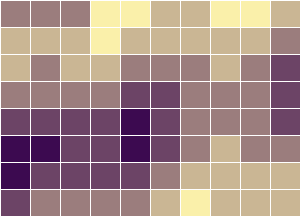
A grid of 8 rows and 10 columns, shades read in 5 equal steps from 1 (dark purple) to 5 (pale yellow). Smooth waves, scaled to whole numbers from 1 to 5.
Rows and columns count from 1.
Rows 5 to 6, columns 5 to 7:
1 2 3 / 1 2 3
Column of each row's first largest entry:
4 4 1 1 7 8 7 7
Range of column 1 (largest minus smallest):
3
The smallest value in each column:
1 1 2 2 1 2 3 3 3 2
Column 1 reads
3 4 4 3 2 1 1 2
